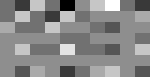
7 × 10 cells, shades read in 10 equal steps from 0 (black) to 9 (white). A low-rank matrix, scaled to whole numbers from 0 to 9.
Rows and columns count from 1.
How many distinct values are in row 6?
1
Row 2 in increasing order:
2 4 4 4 5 5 5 6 7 7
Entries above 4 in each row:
4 6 6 7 5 10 6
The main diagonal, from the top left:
4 7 4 5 8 5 6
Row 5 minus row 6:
0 2 -1 -1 3 -1 -1 -2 0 2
